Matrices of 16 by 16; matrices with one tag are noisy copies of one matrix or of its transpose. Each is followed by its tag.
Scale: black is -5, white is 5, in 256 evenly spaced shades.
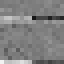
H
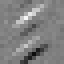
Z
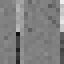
H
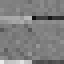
H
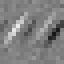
Z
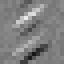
Z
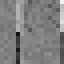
H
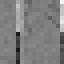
H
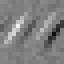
Z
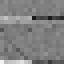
H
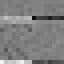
H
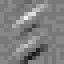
Z
